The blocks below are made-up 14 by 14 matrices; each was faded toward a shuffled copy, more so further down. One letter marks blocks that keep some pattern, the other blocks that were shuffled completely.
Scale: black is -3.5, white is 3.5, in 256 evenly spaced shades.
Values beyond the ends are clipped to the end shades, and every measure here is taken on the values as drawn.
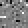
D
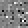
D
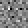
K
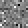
D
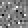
D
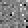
D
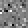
K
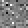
K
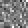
K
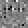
K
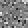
D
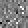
K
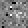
D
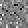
D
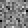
D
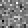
D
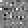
K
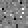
D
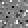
D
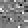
K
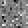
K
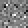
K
